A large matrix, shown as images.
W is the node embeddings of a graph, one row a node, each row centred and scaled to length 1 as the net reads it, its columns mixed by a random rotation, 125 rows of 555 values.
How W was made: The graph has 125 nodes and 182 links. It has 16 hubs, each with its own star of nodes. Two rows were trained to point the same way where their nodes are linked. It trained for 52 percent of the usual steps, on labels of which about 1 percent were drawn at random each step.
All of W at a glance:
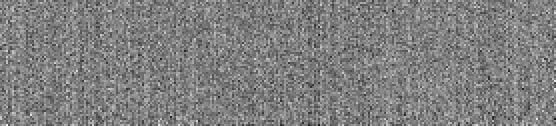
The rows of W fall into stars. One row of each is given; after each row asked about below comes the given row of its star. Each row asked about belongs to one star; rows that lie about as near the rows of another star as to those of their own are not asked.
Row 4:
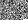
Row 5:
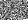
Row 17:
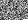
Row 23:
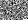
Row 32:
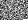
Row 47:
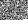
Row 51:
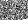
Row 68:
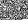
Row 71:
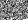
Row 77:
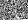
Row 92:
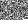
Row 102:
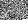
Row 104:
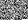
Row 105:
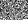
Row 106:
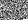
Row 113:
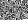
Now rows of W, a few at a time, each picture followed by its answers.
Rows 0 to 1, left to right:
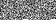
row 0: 17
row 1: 4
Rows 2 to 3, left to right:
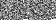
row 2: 47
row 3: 23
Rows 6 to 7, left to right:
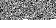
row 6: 92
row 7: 113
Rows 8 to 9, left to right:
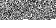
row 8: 51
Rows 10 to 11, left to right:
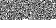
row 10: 102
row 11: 102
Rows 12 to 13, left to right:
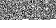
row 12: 71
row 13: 104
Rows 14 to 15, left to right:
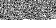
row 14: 32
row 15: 77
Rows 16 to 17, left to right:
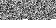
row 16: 102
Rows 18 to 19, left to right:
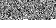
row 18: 5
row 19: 102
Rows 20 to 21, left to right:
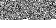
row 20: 51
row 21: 113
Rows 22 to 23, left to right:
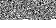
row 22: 77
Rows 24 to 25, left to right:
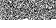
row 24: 68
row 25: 105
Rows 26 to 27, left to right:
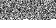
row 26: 5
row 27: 4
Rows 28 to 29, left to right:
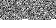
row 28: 77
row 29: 92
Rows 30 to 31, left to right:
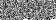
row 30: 32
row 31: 102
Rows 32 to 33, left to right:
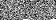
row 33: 105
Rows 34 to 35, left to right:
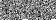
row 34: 4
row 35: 23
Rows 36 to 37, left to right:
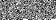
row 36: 4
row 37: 106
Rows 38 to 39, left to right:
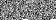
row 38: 17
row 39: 102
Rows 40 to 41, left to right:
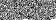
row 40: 17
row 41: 32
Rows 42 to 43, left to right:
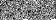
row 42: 105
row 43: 92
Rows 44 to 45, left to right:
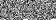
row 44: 32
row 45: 68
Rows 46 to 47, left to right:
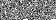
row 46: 5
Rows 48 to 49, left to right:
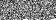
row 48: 17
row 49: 71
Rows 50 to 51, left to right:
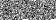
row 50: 51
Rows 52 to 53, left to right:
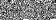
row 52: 77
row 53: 68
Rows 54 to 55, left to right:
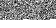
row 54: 105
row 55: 68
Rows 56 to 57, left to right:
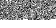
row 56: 92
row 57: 17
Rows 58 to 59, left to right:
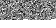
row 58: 71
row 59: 71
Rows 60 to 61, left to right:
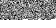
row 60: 102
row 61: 106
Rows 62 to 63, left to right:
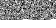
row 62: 23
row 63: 113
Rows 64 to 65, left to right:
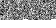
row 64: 4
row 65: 32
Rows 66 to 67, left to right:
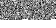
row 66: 102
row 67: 23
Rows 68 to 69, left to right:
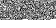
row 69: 71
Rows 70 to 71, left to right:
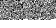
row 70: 47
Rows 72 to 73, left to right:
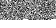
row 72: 92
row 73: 47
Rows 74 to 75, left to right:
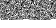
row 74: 77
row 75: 32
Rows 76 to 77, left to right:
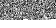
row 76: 32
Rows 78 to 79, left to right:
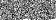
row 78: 113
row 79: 47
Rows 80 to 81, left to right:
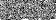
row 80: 68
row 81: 104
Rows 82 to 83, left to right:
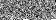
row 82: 5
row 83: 77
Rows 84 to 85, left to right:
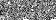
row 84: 92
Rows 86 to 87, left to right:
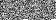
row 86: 17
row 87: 47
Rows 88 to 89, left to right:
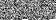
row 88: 104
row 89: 104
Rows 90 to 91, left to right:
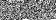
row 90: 68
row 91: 77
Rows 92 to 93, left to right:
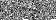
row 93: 51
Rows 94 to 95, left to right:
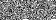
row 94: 113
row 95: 17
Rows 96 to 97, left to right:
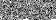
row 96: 5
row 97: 92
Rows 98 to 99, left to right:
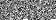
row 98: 5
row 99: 77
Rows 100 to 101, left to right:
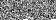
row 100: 47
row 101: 92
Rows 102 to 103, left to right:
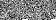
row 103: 106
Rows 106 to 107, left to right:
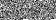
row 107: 51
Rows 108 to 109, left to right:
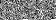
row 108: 105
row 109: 51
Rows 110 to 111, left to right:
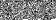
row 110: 105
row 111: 106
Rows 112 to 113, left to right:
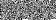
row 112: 102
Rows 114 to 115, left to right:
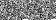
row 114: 68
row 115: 113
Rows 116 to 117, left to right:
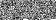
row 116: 4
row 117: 17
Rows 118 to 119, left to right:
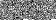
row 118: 32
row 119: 32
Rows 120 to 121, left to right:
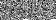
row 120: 47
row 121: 105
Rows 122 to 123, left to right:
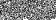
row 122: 5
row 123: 17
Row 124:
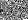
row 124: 92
